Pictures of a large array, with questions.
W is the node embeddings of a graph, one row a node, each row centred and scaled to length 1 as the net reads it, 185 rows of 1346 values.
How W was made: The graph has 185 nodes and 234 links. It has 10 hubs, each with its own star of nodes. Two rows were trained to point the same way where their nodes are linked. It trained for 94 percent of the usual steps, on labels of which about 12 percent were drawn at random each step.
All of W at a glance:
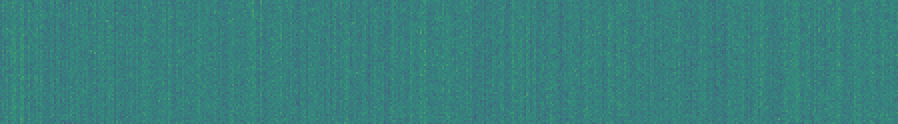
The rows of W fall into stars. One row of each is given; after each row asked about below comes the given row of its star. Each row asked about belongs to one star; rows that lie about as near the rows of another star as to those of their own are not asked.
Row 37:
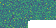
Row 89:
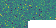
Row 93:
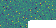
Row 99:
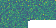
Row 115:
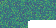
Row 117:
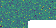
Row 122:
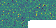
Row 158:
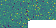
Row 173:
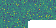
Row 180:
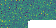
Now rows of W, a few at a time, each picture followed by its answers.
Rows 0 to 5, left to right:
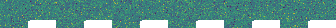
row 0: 93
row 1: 158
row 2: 115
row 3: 117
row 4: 158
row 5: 180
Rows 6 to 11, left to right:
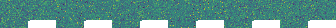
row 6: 117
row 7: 99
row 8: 93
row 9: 93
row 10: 158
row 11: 93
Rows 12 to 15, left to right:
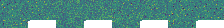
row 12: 117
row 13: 173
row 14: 180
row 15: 89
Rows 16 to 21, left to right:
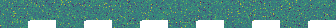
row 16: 173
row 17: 158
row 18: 122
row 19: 93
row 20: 173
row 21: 180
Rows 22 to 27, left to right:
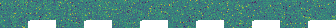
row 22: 173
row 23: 122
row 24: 122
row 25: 117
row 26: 122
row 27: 158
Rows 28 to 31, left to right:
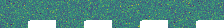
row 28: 37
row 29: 122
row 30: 37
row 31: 173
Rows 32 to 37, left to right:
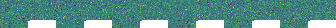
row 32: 99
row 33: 99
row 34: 93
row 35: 93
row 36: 180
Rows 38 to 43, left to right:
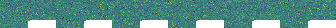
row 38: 89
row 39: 37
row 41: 158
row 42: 158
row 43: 122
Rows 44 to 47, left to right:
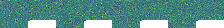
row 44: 37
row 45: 173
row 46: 93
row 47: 180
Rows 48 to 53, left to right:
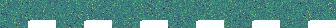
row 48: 180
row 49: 93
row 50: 115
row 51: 122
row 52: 93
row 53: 158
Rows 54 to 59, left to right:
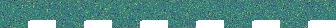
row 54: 99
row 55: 115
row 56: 117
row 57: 180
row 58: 89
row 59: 99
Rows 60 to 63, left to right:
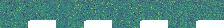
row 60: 89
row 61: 99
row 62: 173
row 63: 99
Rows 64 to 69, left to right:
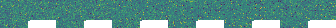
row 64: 173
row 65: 122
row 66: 99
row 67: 115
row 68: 93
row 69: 158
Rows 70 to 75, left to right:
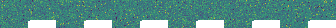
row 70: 115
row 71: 158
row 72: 117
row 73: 173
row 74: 93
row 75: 122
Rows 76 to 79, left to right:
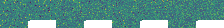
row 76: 122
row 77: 93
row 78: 117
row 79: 117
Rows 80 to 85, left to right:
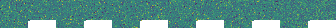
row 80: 180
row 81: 89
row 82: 173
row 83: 158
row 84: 115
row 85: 180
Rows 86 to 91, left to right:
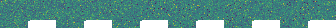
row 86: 158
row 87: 158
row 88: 115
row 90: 122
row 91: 99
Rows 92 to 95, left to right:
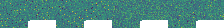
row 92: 89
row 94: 37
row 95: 117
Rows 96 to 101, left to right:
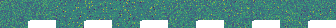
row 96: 122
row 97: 99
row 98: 122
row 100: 173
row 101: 180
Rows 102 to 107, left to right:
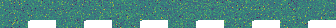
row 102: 115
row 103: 173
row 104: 158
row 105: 99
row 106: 89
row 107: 180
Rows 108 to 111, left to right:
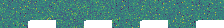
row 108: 99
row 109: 37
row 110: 180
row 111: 89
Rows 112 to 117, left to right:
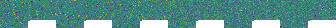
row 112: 122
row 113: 89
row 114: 158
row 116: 89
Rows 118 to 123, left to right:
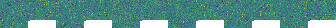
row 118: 99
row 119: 158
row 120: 180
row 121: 117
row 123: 173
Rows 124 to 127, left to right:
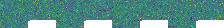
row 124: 122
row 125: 180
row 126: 99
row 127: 99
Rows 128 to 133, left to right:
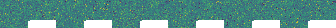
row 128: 122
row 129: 115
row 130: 117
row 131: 89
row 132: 37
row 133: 115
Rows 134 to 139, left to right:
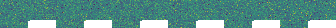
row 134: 99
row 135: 158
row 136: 122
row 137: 93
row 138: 99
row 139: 173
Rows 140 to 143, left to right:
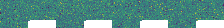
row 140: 37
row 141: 93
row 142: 158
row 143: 173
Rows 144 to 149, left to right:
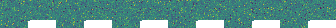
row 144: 115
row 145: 115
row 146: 99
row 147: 115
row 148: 37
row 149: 37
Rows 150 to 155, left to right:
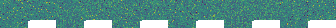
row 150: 99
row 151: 93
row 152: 180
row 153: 173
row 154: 93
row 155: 158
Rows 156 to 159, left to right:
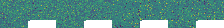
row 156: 37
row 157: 180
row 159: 173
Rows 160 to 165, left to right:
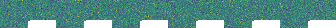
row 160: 117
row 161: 89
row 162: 93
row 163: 158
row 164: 115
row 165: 173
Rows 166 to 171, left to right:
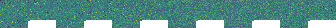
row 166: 117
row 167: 37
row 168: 180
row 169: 158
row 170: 89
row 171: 99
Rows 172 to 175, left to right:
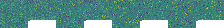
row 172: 173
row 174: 115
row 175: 122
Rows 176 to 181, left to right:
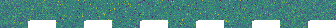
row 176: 158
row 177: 117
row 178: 173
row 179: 37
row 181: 99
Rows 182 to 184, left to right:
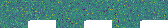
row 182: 115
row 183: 37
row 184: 180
